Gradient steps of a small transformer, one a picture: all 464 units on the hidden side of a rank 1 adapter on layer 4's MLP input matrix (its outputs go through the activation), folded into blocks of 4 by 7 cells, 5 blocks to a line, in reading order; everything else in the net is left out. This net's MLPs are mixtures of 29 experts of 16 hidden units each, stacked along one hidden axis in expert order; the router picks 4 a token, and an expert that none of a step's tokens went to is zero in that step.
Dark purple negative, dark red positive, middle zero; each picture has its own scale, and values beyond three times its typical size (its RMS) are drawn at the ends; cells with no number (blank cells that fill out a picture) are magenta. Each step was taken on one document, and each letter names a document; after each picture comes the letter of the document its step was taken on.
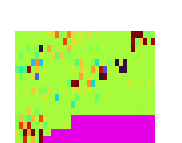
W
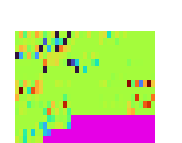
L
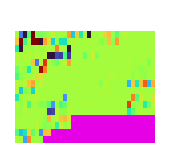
L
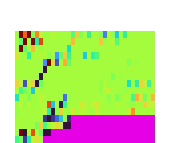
L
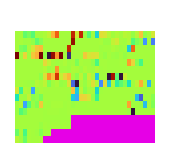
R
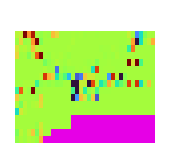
R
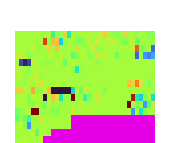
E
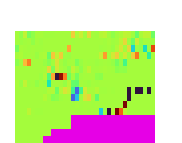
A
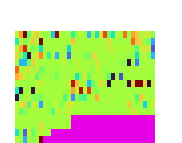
R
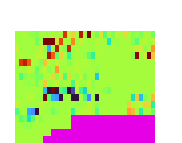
E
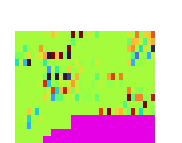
A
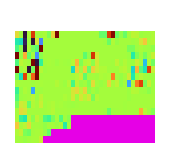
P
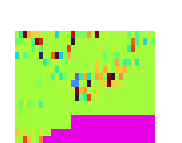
R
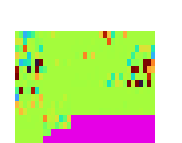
P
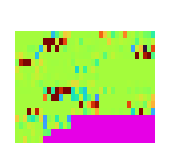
E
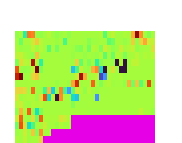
W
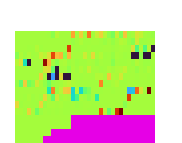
A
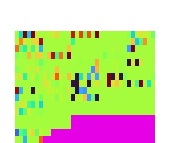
R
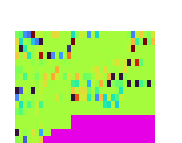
R
